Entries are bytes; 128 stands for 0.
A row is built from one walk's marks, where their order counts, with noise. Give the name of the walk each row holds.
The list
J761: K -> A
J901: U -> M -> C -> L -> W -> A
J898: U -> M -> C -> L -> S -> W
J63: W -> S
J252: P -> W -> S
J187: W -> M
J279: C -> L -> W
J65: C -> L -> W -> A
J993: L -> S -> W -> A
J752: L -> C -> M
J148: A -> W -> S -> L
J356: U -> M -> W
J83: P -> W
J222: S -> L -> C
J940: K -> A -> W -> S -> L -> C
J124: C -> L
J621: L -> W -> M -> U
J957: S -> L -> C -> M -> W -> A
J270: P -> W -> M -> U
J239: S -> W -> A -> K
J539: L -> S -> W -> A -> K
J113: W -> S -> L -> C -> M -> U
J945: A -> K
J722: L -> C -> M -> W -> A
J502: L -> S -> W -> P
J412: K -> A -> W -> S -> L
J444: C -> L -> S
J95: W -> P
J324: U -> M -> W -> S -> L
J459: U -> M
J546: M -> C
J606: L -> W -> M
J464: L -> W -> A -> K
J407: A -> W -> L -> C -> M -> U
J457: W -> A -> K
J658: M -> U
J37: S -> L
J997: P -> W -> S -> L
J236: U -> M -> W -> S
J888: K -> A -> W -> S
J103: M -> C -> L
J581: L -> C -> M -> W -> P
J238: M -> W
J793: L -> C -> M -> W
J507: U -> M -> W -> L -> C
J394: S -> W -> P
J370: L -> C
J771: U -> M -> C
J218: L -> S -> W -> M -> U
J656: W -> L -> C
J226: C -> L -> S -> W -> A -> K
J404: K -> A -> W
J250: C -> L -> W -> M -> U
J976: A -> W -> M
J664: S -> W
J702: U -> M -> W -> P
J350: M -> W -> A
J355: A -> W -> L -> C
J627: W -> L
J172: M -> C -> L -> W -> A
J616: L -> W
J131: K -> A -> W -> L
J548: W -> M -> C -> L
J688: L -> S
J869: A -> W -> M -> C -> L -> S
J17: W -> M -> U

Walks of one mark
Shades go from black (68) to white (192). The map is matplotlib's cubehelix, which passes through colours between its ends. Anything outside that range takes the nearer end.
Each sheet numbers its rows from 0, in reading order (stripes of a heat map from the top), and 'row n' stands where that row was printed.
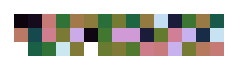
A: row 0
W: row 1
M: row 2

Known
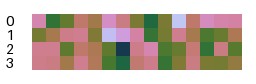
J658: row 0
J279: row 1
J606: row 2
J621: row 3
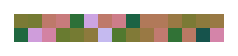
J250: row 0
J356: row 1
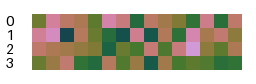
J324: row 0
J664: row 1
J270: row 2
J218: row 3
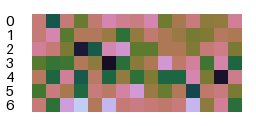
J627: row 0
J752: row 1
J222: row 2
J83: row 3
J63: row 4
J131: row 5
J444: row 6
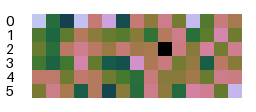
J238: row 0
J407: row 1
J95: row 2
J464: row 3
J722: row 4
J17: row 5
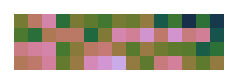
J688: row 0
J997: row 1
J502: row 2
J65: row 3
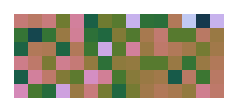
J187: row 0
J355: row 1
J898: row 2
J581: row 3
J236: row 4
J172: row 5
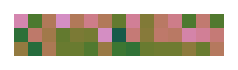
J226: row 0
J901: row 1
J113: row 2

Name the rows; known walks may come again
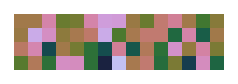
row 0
J65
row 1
J702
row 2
J664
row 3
J616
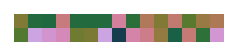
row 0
J239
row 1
J459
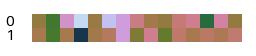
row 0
J124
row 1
J656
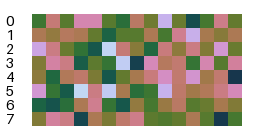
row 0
J370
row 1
J270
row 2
J37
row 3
J771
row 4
J252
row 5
J546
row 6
J355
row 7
J993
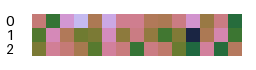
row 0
J444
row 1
J888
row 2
J324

